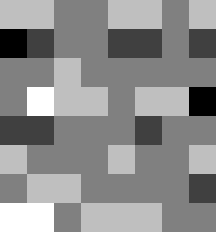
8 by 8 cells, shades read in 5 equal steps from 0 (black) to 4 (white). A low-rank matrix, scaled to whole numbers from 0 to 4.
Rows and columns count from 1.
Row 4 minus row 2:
2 3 1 1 1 2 1 -1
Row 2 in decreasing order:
2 2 2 1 1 1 1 0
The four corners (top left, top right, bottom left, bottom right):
3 3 4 2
